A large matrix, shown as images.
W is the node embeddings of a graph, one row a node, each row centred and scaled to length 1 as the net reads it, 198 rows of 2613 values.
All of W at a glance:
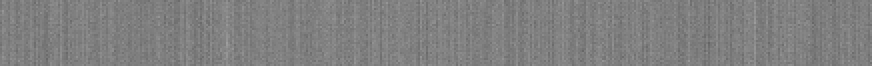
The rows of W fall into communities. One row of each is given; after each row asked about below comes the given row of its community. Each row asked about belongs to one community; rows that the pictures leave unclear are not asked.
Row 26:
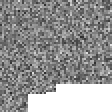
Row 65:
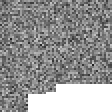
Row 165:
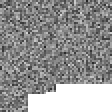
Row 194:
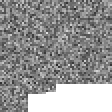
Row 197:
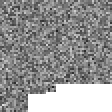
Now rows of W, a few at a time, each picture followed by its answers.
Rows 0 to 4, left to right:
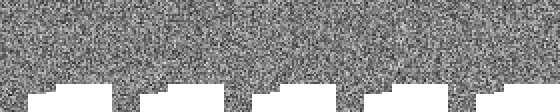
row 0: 194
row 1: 194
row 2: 65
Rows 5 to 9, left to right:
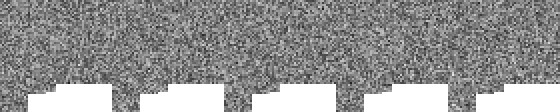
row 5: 65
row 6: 26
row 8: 65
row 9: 194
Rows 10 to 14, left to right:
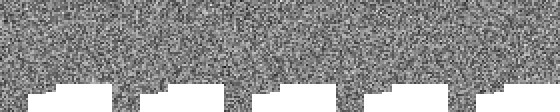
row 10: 165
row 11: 65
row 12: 165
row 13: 194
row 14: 194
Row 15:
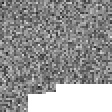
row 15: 197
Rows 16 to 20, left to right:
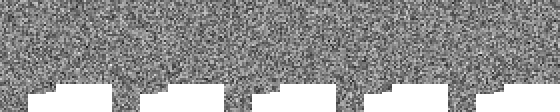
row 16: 194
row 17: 65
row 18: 197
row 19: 26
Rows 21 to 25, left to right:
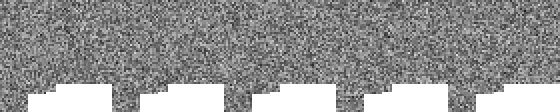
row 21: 65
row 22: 26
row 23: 197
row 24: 165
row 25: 194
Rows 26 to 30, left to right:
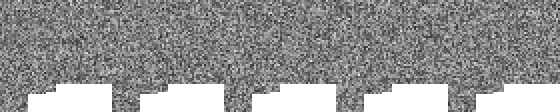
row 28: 197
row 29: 197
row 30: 165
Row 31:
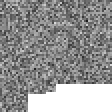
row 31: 65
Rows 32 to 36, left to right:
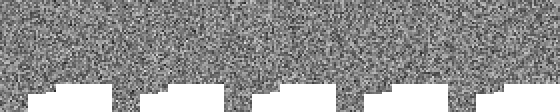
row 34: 65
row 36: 194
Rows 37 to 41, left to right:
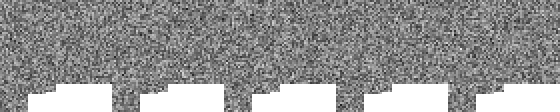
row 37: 26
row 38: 194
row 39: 65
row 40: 165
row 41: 197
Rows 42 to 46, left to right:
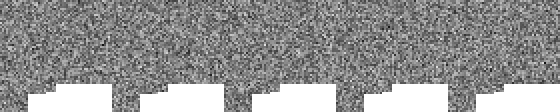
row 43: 165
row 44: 194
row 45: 26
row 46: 65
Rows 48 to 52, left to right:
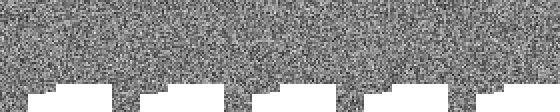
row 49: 165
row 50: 197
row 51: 65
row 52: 197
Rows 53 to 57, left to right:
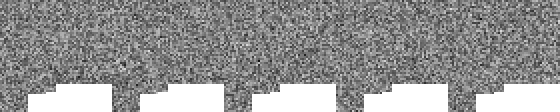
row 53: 65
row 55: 165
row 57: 194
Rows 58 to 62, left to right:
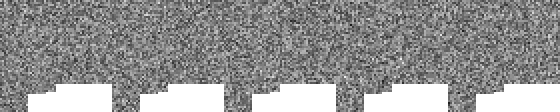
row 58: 194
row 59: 65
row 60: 65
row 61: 194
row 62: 26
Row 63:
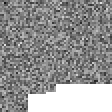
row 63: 65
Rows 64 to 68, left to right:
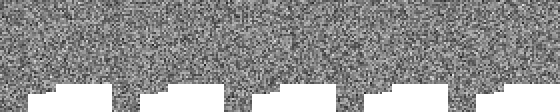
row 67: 65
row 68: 65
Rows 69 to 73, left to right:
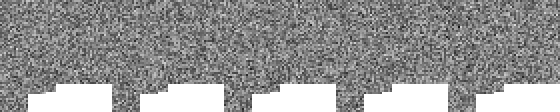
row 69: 65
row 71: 26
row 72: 165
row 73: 197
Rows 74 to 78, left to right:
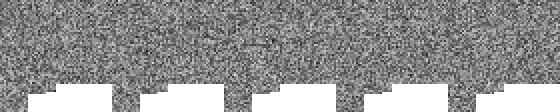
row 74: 197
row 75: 197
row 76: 26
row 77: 165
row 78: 65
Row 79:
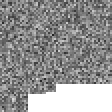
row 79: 194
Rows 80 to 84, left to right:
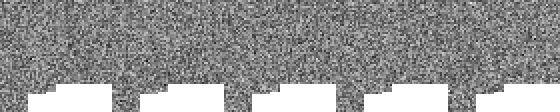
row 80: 65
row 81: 65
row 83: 65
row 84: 26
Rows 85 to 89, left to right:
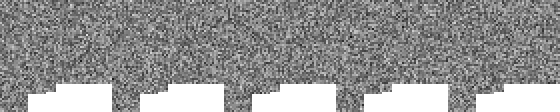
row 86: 26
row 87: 26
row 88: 197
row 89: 197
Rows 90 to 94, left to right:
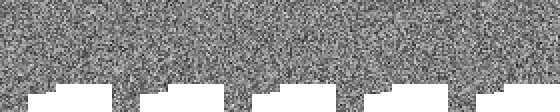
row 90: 197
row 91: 26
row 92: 26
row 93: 165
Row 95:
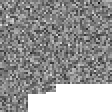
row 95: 194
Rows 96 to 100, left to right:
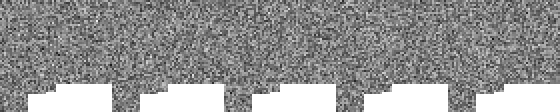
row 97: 165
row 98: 197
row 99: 65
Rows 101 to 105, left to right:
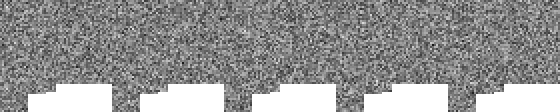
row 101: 194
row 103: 65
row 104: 197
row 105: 26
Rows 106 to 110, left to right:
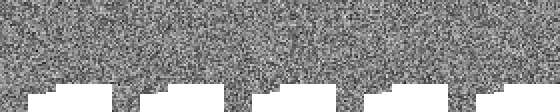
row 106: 197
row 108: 65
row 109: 65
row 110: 197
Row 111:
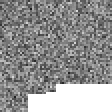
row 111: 197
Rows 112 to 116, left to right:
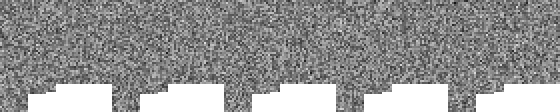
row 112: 197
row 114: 26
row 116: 165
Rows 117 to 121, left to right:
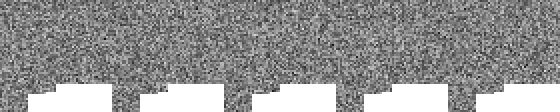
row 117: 165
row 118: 197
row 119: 165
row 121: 194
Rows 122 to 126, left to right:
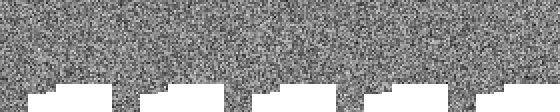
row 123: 165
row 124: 65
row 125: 197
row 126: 26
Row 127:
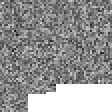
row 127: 26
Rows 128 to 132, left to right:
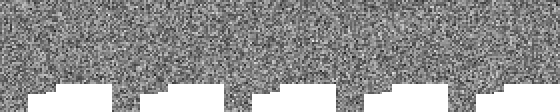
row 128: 26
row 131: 165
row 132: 65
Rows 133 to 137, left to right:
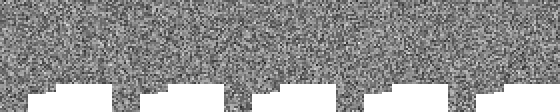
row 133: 197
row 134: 197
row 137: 65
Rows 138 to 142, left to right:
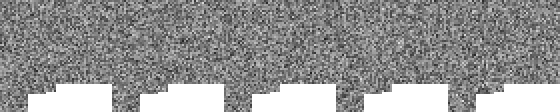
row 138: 197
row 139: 26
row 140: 65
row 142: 197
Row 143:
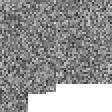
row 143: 26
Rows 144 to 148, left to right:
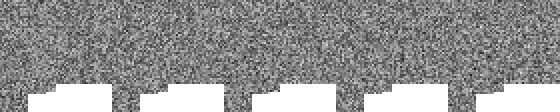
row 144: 65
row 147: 26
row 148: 194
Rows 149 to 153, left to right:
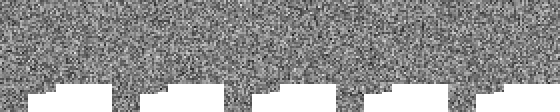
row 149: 197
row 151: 194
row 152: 197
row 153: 197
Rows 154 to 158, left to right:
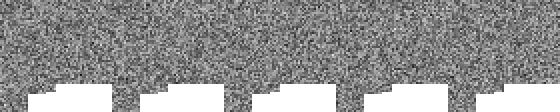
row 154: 197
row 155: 197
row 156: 65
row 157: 26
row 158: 26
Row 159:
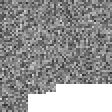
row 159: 65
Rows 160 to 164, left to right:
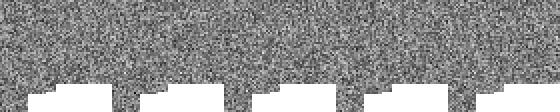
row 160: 26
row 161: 165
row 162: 194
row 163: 197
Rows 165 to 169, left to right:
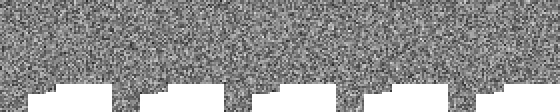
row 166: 26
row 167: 165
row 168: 165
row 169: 65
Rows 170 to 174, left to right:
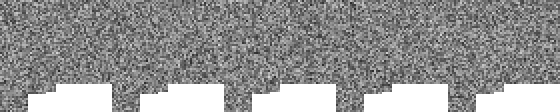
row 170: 165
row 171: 194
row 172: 194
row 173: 26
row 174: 65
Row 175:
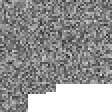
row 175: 26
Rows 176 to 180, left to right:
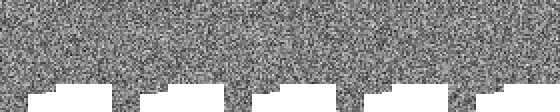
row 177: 165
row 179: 26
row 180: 197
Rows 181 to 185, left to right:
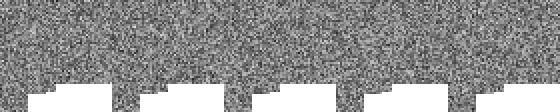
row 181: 194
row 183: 197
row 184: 65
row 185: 194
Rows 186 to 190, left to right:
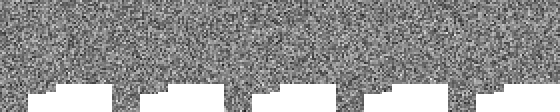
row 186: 65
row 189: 165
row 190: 165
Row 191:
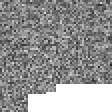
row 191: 65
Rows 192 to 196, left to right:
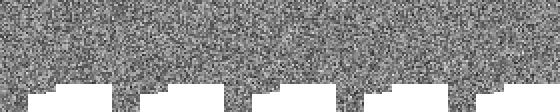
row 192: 65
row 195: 194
